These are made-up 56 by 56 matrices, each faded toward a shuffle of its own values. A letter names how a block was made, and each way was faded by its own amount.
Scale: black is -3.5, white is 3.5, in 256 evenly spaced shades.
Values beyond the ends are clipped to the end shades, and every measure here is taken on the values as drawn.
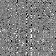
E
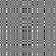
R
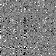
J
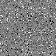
E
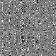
E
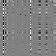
R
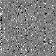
E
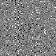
E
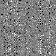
E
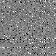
J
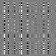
R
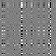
R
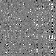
E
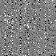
E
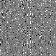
E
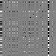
R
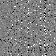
E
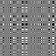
R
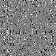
J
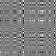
R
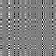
R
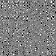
J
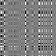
R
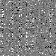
E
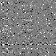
J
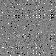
J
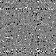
J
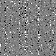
E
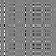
R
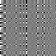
R
